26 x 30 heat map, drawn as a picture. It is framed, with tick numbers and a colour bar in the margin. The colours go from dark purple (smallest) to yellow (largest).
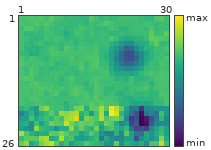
The halves do not mirror each other. The bottom right is the ninth with the lowest average. A horizontal seam about 70% of the way down splits the table, and the top part is calmer. The field is mottled with small blotches. Most values sit high, with a long tail of low ones. Two dips sink into the field.
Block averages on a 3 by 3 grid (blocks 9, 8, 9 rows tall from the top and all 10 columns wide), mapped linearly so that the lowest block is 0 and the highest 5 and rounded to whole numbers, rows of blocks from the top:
5 4 3 | 5 5 4 | 5 5 0
